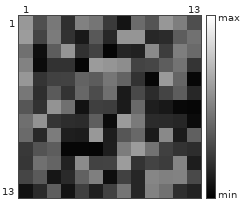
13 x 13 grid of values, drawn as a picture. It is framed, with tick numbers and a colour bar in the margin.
Neither half mirrors the other. The histogram is flat. The middle right is the ninth with the lowest average. Overall the values sit about 30% of the way up the scale.
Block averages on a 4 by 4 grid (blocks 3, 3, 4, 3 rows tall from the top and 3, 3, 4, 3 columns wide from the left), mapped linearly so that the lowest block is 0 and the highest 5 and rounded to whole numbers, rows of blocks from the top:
5325 | 3333 | 4030 | 2233
